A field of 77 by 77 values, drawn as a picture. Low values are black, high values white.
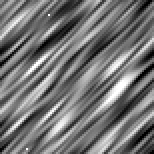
Lone odd cells: 2, each higher than its neighbours. Odd rows or columns: none. Histogram: bell-shaped. Grain: diagonal, up to the right. Mirror symmetry: none. Slope: none.
